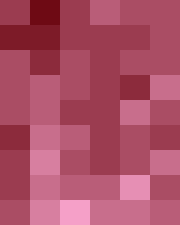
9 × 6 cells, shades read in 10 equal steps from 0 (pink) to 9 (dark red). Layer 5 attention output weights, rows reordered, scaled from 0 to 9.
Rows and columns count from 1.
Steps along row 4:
down up up up down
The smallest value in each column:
5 2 0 3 1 3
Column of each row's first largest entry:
2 1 2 5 3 1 1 1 1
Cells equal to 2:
2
